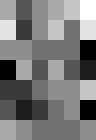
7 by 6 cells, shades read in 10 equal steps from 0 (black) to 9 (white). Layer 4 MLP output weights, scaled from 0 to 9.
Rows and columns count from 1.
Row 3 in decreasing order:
5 5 4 4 4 0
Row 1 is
6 3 5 6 7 9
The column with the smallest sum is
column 2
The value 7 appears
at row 1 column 5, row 2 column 4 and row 5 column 6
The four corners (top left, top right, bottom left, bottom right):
6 9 6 5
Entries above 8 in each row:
1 0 0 0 0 0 0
